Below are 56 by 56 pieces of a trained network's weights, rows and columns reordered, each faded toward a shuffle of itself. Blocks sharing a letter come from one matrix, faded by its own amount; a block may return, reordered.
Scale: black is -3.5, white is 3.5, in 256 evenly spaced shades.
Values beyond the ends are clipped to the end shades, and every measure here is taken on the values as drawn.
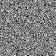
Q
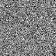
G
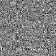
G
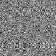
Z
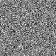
Q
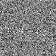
G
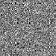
G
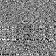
Z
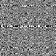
Z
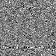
G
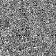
G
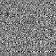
Z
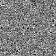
G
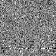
G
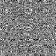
Z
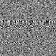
Z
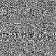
Z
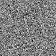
Q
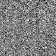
G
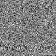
Q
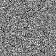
Q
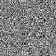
G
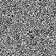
Q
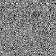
G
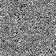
Q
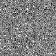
G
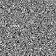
Q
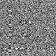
G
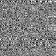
Z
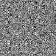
G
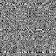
Z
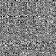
Z
